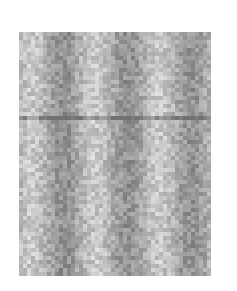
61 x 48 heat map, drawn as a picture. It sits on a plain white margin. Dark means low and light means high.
Stripes running up and down repeat 3 times from left to right. Row 22 stands out from the rest. On average the colour sits 70% of the way up the scale.
